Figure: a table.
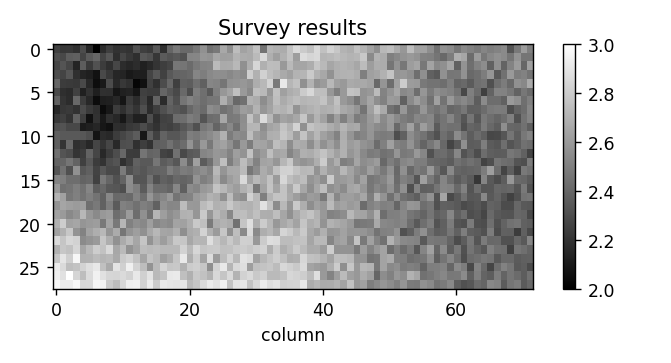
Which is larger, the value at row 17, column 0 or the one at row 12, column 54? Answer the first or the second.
the first
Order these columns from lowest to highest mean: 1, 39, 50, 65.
65, 1, 50, 39
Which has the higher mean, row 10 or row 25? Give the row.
25
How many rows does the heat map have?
28
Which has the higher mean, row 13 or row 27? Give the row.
27
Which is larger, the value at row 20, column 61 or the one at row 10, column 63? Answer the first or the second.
the second
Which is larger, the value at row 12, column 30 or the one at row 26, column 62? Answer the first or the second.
the first
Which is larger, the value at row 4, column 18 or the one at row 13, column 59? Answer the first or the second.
the second
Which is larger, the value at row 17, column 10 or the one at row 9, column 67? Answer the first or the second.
the second
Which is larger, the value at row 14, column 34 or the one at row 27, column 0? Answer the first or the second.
the second
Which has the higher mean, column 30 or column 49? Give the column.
30
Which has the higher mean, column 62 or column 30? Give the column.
30
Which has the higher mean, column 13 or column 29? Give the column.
29
